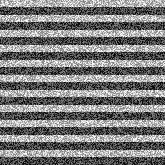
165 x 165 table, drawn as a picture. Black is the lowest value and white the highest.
Average level on the scale: 50%. Slope: none. Stripes: horizontal, repeating 11 times. Histogram: flat.
